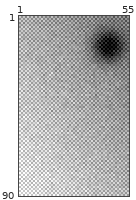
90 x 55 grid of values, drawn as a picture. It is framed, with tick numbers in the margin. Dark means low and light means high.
Grain: checkered. Odd rows or columns: none. Ninth with the lowest average: top right. Slope: up to the bottom left. Ninth with the highest average: bottom left. Dips: one, in the top right.
